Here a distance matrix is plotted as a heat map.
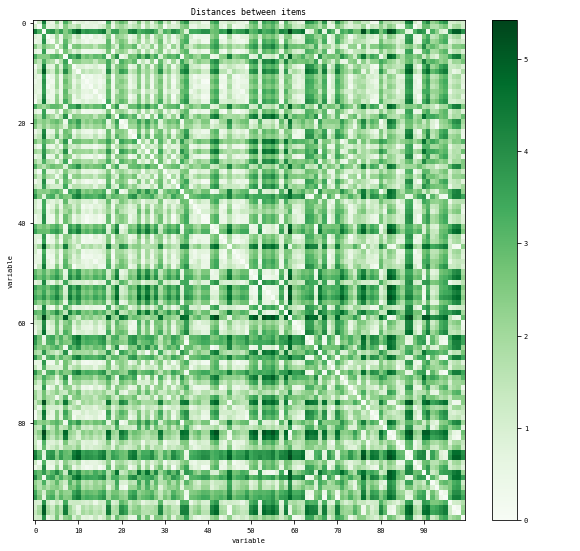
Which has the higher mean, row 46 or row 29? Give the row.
29
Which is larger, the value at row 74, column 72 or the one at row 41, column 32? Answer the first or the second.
the second
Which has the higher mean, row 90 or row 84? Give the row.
90
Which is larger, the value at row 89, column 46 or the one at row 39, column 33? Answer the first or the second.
the second
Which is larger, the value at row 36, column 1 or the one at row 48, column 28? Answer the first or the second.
the second
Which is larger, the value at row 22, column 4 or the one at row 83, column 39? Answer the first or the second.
the second
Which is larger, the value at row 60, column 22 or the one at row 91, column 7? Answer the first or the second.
the second
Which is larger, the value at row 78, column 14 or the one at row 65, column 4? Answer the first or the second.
the second
